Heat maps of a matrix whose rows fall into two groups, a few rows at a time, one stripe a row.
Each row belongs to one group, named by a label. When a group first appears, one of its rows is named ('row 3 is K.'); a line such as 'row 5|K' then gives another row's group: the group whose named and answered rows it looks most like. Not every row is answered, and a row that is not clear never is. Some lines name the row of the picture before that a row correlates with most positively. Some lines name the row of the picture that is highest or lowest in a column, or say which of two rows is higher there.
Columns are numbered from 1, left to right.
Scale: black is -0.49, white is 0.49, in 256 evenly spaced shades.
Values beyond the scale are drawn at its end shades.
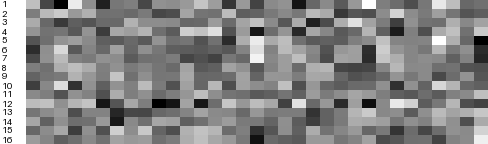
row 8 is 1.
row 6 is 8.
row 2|1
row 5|8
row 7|8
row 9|1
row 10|8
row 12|1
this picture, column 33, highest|16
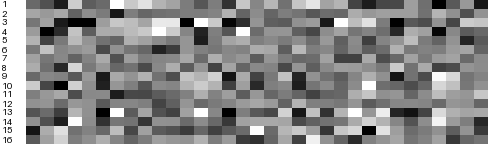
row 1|1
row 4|1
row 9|8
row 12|1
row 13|8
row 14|8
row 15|8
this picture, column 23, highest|3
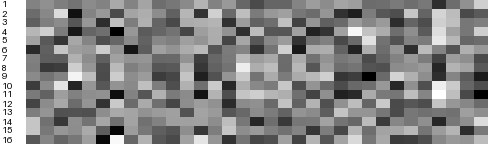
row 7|1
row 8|1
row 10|8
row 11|8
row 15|1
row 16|8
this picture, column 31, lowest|6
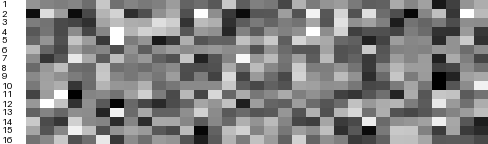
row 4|1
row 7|1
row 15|1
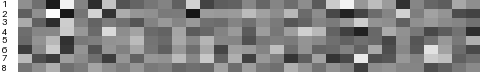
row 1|8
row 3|8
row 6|8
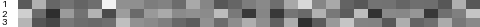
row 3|1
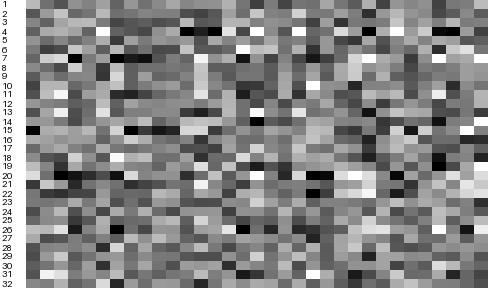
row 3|1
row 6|1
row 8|8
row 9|8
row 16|1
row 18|1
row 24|8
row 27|1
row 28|8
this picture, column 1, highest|20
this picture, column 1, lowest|15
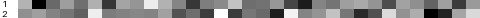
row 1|1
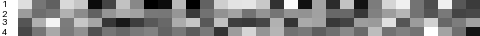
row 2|1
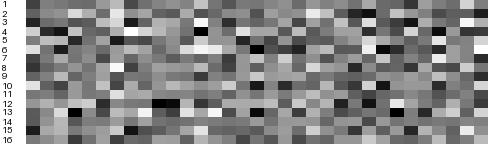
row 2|1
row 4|1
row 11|1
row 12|1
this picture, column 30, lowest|4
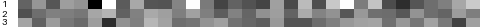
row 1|8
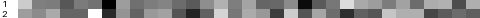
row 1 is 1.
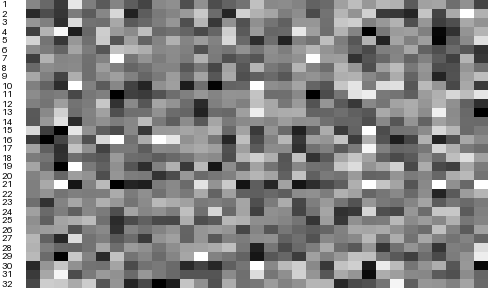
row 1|8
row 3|8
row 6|1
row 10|8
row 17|8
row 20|1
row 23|1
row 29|8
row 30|8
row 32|1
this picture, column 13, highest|29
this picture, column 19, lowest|5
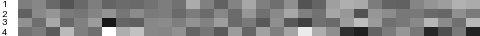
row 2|8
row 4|1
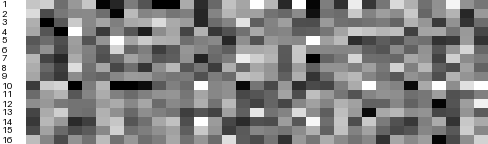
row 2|1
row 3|1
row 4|8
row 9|1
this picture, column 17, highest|1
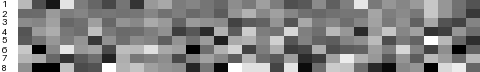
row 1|8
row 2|8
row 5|8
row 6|1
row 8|1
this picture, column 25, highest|1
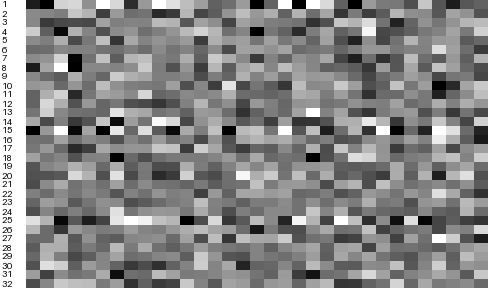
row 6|8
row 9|1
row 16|8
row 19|1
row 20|1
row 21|8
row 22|8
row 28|8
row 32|1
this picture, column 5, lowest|25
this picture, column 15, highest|10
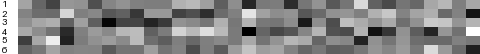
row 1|8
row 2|8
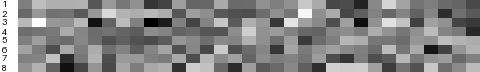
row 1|1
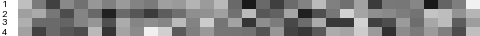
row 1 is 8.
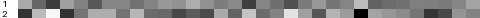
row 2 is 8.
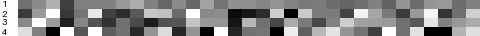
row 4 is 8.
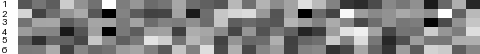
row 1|1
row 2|1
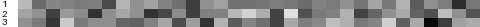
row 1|1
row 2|1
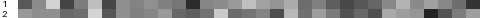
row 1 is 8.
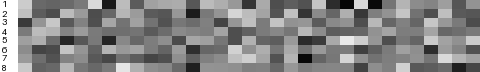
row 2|1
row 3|8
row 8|1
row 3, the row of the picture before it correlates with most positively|1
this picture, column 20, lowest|1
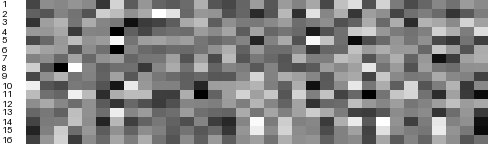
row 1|8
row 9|8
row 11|1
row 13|1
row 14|8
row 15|8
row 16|8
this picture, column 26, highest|14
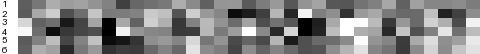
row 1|1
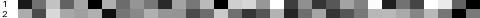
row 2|1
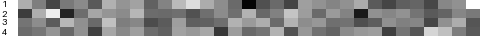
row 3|1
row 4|8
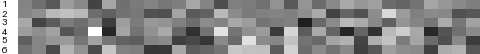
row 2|1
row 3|1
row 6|1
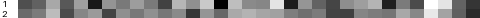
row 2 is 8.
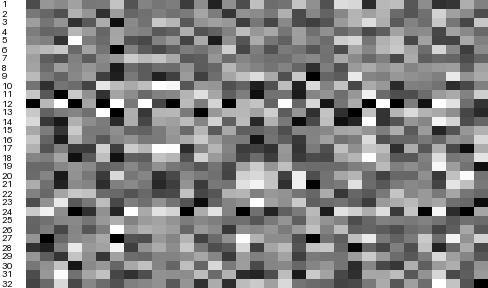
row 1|8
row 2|8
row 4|1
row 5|8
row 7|1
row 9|1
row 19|8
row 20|1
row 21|1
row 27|1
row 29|8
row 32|8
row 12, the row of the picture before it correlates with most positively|1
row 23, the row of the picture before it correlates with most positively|2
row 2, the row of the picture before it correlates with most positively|1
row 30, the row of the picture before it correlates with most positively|2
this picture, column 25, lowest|12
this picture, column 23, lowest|14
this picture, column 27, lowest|12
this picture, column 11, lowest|12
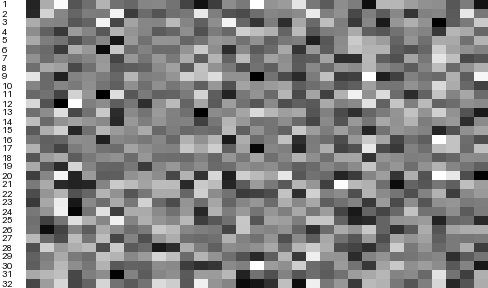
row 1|8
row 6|8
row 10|8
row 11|8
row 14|1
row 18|8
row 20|8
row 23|8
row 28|1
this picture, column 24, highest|11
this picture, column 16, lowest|32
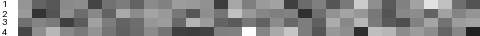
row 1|8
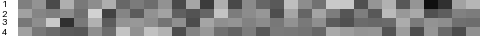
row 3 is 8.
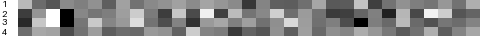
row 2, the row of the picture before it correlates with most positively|3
